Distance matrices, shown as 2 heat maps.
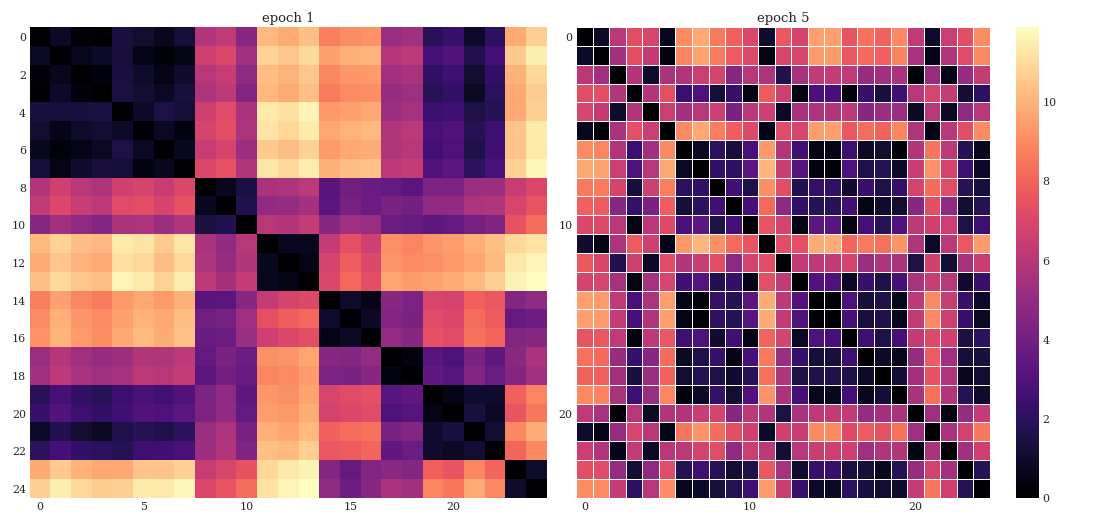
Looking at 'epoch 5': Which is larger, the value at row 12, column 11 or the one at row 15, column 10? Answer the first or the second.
the first
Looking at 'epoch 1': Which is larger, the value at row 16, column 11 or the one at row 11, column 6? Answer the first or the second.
the second
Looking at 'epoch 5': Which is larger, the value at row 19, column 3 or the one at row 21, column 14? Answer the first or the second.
the second
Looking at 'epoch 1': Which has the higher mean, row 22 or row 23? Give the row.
23
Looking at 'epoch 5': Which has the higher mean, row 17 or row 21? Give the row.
21
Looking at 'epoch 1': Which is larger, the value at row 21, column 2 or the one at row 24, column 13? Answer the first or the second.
the second
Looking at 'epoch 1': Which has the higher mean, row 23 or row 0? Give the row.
23
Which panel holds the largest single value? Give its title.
epoch 1
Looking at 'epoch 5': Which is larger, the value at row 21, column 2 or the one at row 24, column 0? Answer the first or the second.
the second
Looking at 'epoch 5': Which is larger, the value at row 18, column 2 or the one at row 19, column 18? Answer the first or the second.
the first
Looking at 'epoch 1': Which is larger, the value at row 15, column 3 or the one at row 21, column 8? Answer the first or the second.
the first
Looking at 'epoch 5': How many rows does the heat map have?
25
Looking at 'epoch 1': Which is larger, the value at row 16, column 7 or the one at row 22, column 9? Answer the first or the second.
the first
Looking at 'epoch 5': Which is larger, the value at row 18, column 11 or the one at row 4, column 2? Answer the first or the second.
the first
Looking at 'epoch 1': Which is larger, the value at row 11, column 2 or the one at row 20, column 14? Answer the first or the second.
the first
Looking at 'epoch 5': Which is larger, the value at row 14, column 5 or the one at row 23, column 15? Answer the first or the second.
the first
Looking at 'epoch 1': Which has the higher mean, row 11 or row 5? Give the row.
11
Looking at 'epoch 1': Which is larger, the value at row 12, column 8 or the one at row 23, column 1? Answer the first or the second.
the second
